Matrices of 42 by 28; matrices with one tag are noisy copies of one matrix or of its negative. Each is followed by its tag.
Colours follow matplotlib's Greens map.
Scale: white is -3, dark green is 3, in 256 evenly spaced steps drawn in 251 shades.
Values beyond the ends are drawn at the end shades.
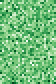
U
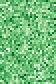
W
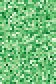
U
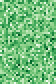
U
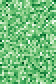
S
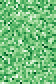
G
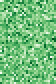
U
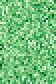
S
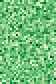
U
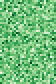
U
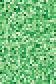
U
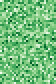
U
